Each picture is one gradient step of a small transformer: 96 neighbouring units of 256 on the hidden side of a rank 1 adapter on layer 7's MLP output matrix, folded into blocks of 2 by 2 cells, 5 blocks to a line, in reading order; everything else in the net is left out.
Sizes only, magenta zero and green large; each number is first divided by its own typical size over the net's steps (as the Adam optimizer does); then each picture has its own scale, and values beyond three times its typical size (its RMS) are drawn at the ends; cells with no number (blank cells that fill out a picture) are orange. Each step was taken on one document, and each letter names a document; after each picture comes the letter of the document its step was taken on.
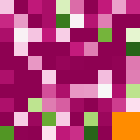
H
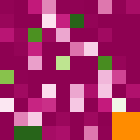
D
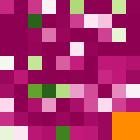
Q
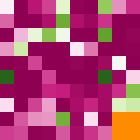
H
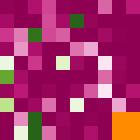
D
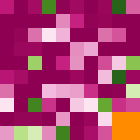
Q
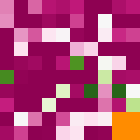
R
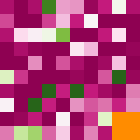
Q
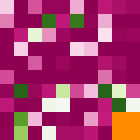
R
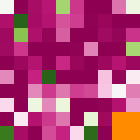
H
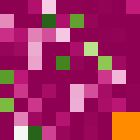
D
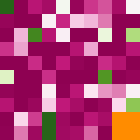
H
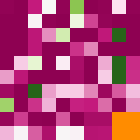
Q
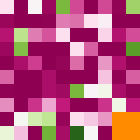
H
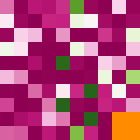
R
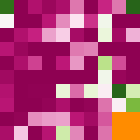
R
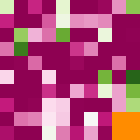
H
